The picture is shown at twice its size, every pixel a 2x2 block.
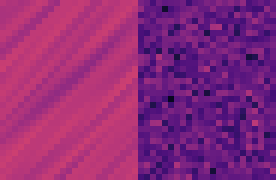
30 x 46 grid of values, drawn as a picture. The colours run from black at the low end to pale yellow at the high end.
It is made of 1 by 2 panels. Panel 1,1: middling, slanting up to the right, faint in contrast. Panel 1,2: low, fine-grained.
